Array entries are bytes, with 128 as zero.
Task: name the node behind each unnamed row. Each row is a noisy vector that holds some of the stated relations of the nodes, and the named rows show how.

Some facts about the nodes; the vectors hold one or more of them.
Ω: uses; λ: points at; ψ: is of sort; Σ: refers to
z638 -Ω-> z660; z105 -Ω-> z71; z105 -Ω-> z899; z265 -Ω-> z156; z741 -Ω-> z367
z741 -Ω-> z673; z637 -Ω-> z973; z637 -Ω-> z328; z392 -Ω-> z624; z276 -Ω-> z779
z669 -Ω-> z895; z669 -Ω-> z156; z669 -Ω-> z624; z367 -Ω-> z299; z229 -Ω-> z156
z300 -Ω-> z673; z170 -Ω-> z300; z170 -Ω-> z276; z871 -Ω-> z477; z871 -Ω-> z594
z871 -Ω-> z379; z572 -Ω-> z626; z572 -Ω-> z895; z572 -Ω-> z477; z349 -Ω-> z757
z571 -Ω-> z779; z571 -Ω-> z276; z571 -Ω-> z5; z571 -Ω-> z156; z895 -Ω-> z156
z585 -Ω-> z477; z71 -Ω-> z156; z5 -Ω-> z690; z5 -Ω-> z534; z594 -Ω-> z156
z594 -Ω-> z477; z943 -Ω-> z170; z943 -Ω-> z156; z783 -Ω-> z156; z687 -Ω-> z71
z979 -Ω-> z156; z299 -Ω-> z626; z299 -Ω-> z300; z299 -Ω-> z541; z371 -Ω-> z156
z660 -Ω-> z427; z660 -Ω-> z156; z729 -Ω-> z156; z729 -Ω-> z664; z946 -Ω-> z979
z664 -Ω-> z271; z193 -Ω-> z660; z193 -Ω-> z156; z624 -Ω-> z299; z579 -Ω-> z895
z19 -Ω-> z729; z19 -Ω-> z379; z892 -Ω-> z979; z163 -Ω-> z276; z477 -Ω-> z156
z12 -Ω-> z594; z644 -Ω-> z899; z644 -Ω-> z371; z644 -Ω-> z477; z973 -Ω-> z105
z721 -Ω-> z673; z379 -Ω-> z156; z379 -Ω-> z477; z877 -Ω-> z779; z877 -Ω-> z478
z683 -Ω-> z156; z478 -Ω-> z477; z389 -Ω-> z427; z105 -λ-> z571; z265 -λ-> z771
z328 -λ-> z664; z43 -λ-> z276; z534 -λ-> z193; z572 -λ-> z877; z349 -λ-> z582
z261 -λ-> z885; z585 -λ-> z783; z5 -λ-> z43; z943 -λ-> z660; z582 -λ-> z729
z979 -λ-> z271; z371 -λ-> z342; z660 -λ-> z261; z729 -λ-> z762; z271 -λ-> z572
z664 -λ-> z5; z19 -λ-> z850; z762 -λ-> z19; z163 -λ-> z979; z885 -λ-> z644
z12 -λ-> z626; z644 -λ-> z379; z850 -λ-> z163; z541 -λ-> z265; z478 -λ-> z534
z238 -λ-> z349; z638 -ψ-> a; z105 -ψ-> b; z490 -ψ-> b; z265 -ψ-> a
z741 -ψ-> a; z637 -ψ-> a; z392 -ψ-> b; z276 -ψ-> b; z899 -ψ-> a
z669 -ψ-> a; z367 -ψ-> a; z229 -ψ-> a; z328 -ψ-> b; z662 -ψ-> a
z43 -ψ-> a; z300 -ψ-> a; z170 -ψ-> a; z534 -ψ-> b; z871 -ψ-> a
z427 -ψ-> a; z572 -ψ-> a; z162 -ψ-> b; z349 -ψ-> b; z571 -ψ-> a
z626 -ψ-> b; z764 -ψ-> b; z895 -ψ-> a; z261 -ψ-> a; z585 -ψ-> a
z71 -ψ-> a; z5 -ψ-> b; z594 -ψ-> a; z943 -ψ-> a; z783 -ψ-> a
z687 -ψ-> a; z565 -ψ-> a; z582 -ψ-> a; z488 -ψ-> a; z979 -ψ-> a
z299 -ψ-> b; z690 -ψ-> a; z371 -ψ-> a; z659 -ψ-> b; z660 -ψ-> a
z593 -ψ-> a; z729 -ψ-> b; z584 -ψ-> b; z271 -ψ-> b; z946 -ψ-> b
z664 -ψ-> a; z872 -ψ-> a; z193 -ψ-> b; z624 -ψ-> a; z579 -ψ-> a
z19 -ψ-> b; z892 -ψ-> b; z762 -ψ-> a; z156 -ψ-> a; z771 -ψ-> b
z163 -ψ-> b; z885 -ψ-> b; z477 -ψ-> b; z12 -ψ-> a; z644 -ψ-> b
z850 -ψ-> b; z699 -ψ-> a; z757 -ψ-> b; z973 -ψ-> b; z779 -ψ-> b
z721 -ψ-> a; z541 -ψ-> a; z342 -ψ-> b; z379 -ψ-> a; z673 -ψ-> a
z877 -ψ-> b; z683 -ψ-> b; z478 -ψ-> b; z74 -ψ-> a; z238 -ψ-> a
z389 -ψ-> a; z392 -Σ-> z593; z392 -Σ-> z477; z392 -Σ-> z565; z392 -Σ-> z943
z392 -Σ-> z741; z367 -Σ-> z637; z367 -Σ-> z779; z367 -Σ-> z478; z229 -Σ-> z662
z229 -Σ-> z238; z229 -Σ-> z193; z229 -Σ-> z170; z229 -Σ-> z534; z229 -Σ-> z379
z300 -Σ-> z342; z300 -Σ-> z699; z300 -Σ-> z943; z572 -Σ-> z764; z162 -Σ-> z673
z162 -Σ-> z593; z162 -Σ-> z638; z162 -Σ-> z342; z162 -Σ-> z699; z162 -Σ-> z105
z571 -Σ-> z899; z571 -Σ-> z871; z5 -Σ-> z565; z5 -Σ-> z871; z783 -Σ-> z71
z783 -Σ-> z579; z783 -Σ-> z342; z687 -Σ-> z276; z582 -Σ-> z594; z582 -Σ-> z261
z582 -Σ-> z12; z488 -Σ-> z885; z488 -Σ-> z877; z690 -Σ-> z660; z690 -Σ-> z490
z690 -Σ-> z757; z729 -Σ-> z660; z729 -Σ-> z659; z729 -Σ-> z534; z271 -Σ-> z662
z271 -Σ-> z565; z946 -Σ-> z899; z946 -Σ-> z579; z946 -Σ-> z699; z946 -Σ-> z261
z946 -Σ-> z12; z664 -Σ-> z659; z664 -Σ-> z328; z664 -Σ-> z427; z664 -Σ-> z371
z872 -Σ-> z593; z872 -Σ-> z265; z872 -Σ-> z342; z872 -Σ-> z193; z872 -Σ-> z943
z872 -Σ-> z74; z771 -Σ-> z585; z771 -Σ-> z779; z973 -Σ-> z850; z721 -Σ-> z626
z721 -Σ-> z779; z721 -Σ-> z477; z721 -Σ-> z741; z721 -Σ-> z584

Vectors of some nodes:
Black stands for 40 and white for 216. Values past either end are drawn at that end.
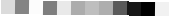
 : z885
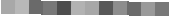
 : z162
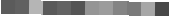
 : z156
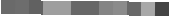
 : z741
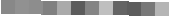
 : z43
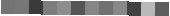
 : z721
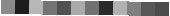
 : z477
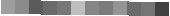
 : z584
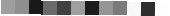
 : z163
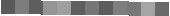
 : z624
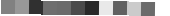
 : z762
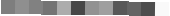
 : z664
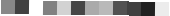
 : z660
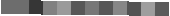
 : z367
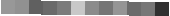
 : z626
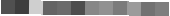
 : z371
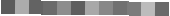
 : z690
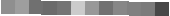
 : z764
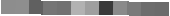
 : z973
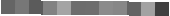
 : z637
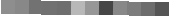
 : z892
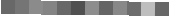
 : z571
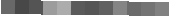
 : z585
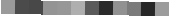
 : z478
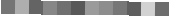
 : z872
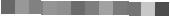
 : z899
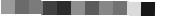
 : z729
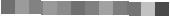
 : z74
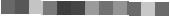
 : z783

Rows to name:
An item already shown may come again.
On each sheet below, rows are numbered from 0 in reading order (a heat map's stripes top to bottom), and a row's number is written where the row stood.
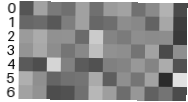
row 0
z427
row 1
z637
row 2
z342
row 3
z534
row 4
z71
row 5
z349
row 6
z771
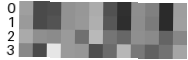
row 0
z478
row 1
z478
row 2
z105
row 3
z943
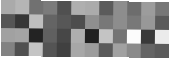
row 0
z162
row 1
z895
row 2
z850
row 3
z683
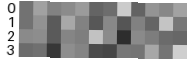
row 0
z238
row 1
z300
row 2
z299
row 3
z572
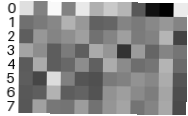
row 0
z885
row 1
z12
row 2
z662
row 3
z392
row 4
z690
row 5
z71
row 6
z156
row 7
z427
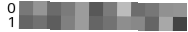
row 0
z541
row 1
z637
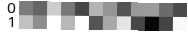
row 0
z193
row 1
z261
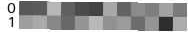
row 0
z229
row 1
z328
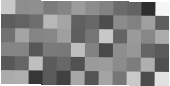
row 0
z5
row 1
z871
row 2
z238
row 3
z877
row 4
z156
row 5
z271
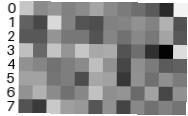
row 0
z5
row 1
z71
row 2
z669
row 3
z644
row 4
z276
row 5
z946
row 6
z534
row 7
z379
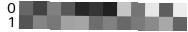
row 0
z979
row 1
z170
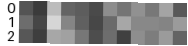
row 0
z895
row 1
z265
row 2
z594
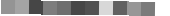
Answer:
z582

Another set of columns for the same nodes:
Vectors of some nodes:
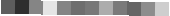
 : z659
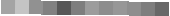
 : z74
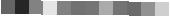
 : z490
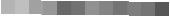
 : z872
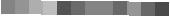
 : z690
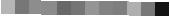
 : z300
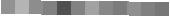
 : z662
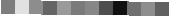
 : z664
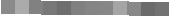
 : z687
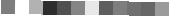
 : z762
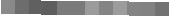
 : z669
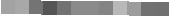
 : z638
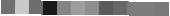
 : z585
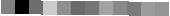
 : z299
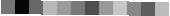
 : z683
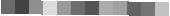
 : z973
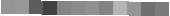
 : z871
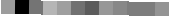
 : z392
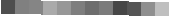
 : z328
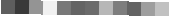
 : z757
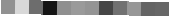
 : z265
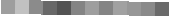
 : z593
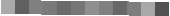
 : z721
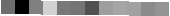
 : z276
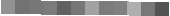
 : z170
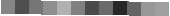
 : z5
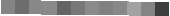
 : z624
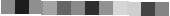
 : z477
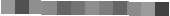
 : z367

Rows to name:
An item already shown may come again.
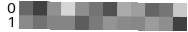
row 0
z973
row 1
z624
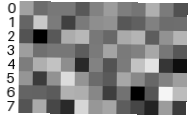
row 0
z170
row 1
z371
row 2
z877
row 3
z170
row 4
z156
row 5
z162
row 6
z885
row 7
z572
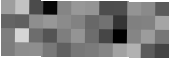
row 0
z943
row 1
z534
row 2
z660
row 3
z895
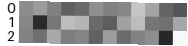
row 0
z594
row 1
z946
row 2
z729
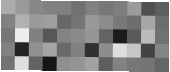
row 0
z229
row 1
z488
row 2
z43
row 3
z477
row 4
z12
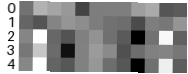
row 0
z427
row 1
z534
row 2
z261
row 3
z585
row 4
z261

